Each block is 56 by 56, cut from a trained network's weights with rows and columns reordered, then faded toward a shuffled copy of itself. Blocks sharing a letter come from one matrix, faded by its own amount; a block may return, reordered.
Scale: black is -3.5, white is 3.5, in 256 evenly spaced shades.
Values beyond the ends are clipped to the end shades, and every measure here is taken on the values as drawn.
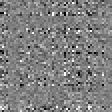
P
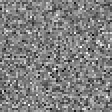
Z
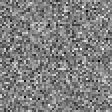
Z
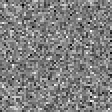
Z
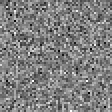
Z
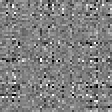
P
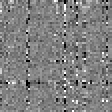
P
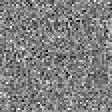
Z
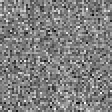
Z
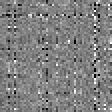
P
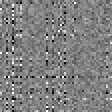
P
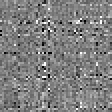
P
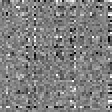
P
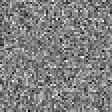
Z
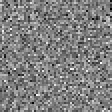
Z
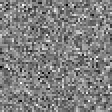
Z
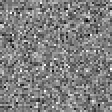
Z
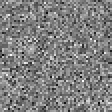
Z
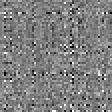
P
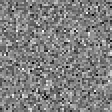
Z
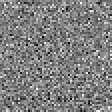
Z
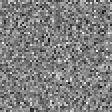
Z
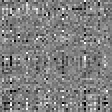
P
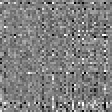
P
